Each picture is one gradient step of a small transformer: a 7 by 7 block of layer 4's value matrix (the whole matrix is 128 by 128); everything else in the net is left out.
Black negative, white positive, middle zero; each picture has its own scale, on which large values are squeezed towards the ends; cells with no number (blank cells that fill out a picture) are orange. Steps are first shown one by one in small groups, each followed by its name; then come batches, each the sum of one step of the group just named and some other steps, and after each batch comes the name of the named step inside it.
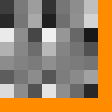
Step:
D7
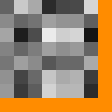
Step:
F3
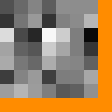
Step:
D7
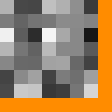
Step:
D7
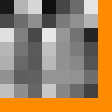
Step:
D7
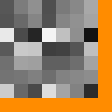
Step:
D7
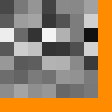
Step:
D7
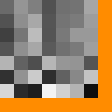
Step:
F3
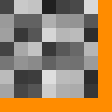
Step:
F3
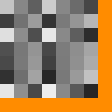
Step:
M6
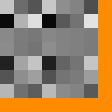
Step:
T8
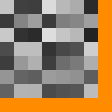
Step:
T8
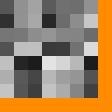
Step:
T8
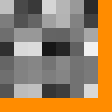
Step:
T8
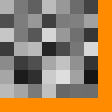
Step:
M6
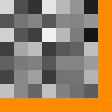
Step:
M6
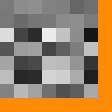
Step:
M6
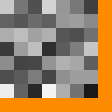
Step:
M6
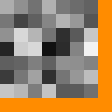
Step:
M6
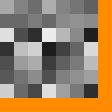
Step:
M6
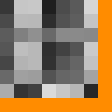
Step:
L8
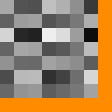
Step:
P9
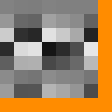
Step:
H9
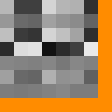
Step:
H9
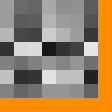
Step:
H9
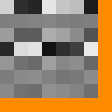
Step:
H9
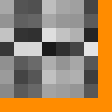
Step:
H9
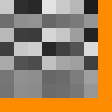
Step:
P9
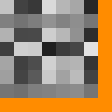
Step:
P9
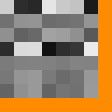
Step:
L8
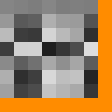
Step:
H9
